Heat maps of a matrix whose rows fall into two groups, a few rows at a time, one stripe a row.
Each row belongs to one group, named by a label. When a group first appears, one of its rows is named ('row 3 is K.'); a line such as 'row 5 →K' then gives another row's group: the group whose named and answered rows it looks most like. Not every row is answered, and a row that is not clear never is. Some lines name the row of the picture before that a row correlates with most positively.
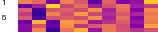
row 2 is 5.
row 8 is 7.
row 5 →5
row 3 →5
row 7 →7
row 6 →7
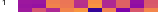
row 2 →5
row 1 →5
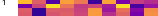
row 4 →5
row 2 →5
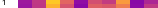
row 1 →5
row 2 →5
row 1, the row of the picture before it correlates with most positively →2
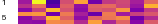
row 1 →7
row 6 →5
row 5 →5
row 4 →7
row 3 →5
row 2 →7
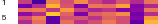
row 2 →5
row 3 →7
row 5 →7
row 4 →5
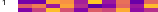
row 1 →5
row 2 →7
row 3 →5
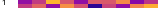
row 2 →7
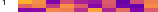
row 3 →5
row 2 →7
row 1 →7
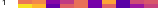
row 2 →7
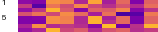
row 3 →5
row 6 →5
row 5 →5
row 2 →5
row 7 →7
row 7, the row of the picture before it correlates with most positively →1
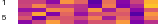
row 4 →7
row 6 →5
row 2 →7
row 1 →7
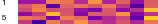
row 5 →7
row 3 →7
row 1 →5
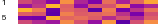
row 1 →7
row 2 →5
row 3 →7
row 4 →7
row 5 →5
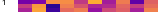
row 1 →5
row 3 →7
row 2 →7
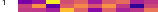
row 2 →7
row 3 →7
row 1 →5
